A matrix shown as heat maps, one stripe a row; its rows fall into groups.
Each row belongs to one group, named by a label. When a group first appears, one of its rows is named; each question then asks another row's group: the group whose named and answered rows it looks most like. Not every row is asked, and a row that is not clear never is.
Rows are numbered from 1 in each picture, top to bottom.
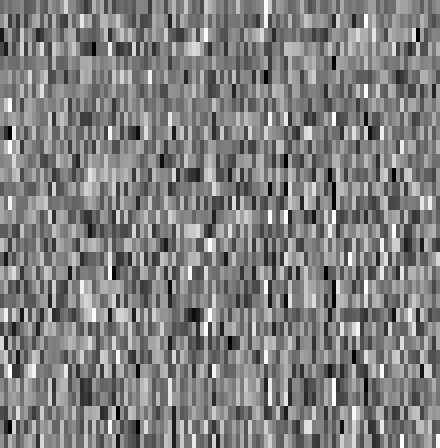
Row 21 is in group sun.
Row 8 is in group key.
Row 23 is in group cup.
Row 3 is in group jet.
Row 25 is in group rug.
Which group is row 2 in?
sun
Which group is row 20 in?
key
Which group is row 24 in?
jet
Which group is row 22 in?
sun
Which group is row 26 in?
sun
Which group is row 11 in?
key
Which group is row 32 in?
rug
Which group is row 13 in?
cup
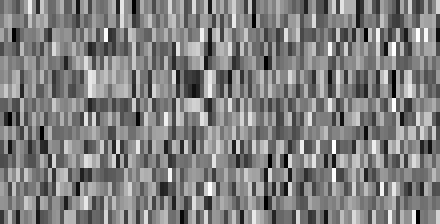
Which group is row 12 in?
sun
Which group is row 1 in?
rug
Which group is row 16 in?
jet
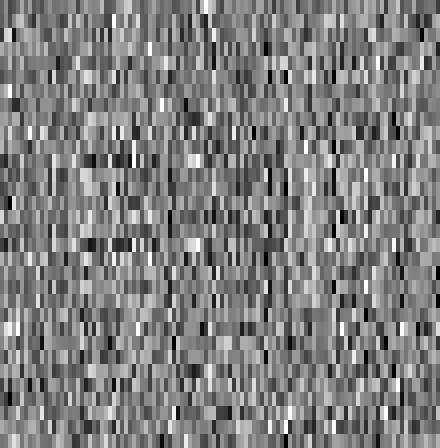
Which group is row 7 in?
key
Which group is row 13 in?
sun
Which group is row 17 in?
sun
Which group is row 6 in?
sun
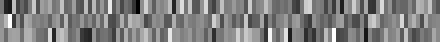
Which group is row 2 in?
key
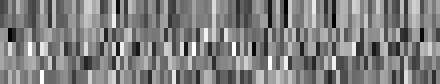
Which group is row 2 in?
sun
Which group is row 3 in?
jet
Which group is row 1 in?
sun
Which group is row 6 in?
cup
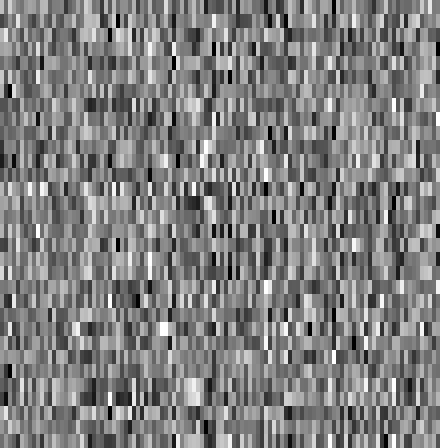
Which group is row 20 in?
rug
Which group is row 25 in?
sun
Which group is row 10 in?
sun
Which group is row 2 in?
sun
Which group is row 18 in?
sun
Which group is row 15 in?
cup
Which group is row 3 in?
cup
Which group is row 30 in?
cup
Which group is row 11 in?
jet
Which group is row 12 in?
jet
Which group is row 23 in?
sun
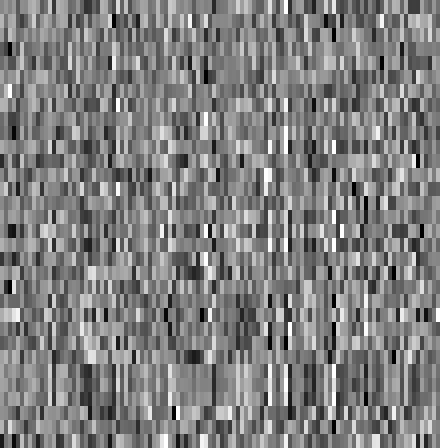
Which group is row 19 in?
jet
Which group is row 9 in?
jet
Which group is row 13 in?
rug
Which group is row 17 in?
jet
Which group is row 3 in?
rug
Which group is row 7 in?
key
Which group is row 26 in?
cup
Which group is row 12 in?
jet
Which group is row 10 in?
jet
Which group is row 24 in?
sun
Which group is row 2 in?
key
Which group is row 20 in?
cup
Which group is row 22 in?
sun
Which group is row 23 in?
key
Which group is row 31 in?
rug
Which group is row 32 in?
jet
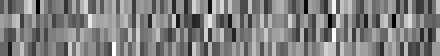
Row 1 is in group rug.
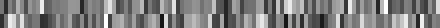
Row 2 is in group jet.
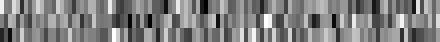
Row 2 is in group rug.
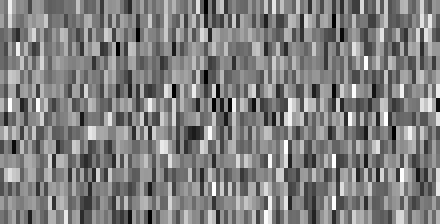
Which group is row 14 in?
rug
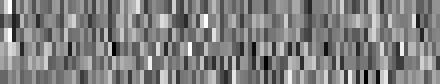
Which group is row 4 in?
key
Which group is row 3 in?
key
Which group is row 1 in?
key
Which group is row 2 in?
jet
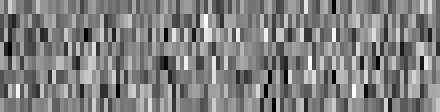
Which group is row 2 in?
jet
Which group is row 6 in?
sun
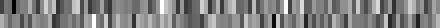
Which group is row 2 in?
cup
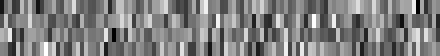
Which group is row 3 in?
key
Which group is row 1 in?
jet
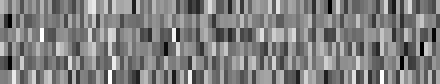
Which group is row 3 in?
cup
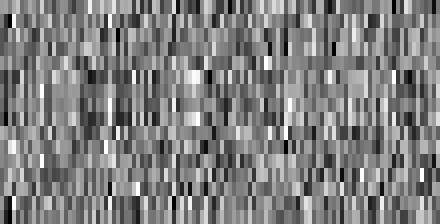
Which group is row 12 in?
cup
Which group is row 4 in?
sun
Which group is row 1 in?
cup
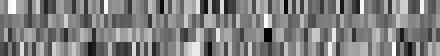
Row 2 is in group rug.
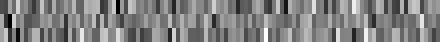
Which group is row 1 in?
sun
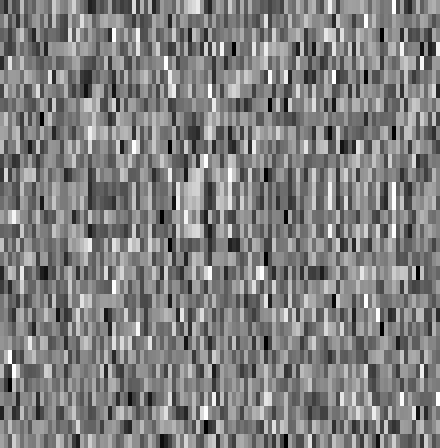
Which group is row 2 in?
sun
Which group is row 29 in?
rug
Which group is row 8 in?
sun
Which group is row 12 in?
jet
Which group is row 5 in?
jet
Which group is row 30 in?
jet
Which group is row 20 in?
jet
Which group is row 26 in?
key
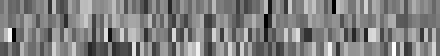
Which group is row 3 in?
key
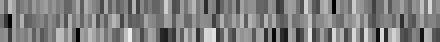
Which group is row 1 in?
rug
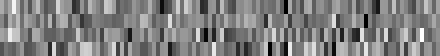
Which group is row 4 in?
sun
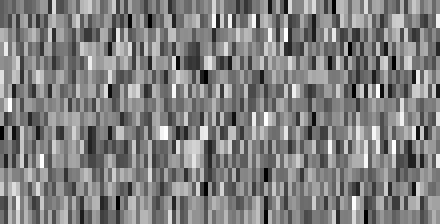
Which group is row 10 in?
jet
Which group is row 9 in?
rug
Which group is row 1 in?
sun
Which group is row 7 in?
key
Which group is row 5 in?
cup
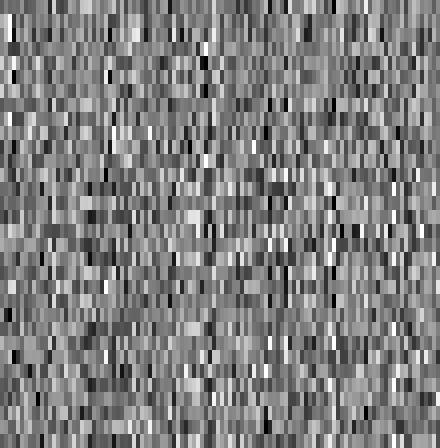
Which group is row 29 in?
rug
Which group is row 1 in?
sun
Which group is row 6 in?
key
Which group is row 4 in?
jet
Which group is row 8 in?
sun
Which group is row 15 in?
sun
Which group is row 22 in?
sun
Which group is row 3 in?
key
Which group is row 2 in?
key
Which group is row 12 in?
jet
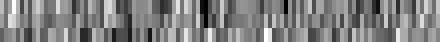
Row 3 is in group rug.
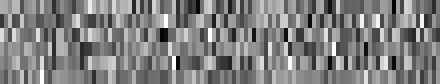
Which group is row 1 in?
cup
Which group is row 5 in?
cup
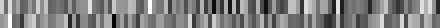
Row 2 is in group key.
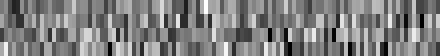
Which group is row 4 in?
cup
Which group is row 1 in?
jet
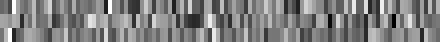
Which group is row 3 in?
key
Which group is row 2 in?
cup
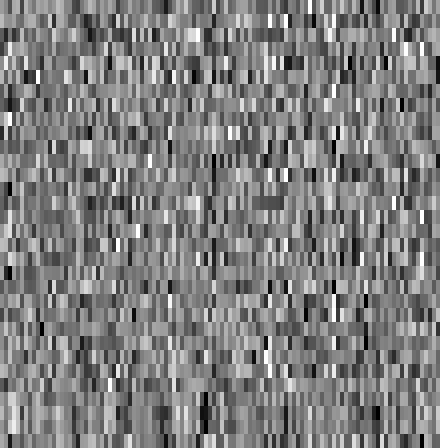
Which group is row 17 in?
key
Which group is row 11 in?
sun
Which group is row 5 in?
cup
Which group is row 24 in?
cup
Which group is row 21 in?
sun
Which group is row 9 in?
key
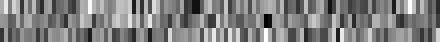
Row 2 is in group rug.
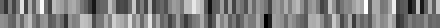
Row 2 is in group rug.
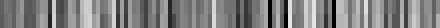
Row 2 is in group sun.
